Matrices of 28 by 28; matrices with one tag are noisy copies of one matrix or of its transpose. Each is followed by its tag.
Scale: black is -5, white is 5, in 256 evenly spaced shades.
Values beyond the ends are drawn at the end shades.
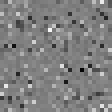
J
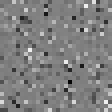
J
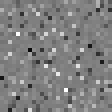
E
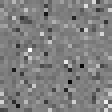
J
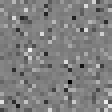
J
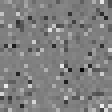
J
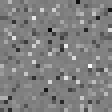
E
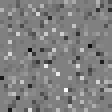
E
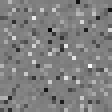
E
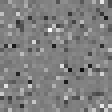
J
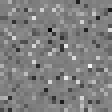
E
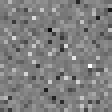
E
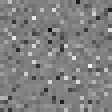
E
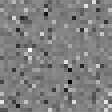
J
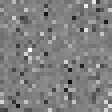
J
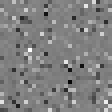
J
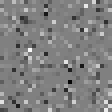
J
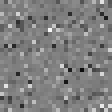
J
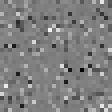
J
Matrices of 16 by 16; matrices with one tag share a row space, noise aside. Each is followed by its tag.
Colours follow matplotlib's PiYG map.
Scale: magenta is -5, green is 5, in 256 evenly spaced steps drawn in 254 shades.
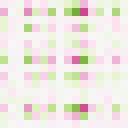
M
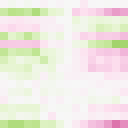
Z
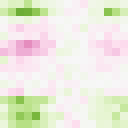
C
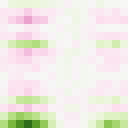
C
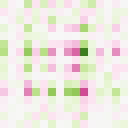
M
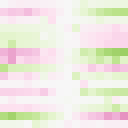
Z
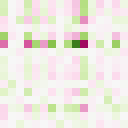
M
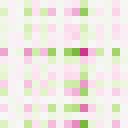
M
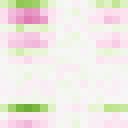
C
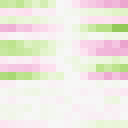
Z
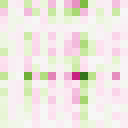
M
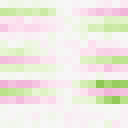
Z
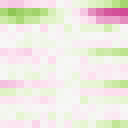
Z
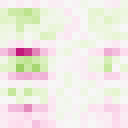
C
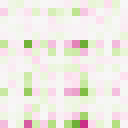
M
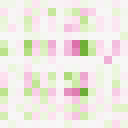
M
